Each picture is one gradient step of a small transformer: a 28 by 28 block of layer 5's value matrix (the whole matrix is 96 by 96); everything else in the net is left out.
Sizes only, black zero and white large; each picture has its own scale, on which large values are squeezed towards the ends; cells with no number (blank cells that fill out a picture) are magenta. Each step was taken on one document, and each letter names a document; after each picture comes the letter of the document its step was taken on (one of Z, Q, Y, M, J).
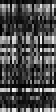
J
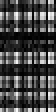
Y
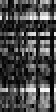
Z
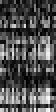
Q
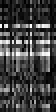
Q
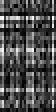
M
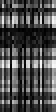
J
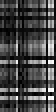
Y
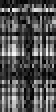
J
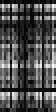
J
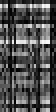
Q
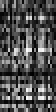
Z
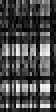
Q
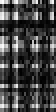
M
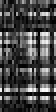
Z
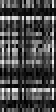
M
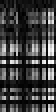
Y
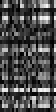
Z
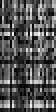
J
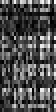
Z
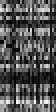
Q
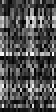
Z
